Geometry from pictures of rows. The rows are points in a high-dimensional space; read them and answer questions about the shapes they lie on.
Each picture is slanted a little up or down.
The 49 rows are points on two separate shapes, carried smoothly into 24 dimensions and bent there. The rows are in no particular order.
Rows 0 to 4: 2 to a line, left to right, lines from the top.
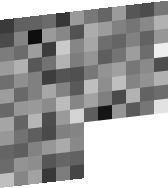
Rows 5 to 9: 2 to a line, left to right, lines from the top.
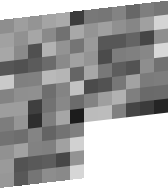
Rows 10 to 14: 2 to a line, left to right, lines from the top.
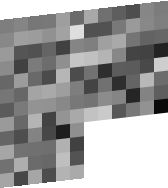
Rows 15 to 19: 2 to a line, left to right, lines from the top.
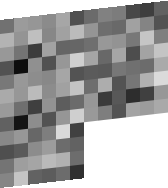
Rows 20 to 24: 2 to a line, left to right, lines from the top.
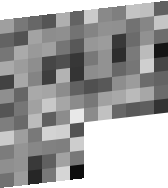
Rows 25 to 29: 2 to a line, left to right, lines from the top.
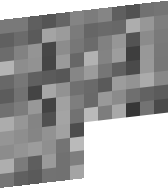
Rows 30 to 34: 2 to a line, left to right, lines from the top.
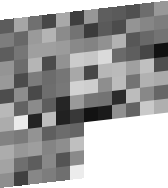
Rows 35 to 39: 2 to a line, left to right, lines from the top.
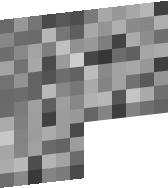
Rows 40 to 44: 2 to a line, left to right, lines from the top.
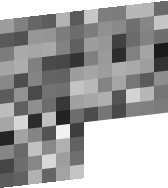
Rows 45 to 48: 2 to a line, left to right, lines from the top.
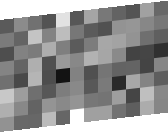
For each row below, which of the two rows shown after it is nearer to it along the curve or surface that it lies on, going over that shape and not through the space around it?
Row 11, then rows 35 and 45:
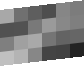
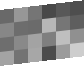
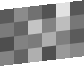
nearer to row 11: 45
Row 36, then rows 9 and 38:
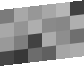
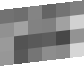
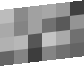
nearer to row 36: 38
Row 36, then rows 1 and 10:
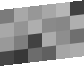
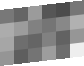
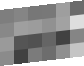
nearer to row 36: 10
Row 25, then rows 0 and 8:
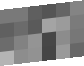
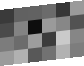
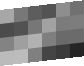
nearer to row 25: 0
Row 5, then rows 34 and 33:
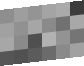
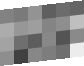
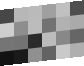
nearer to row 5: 33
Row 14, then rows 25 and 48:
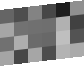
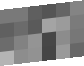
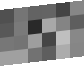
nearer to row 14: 48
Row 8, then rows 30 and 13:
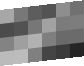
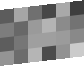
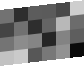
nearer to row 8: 13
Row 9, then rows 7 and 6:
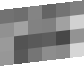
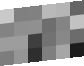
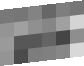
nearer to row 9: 6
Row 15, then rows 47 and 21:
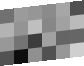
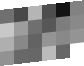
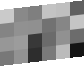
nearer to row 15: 47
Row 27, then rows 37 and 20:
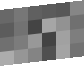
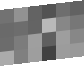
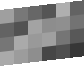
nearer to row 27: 37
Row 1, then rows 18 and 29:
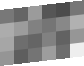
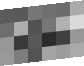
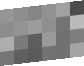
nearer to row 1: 18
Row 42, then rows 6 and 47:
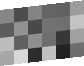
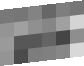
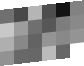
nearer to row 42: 6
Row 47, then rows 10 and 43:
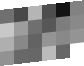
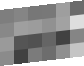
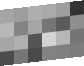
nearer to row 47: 10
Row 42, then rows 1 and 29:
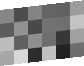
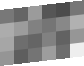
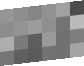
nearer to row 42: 29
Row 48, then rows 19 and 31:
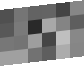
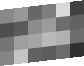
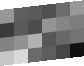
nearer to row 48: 31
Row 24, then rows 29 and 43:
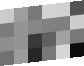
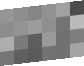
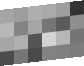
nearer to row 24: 43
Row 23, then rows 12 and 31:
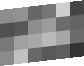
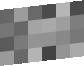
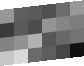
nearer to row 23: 31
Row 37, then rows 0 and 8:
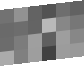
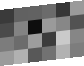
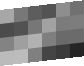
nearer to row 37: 0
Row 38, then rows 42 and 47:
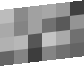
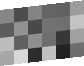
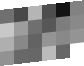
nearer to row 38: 42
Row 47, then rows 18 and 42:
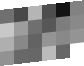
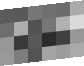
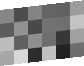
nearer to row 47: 18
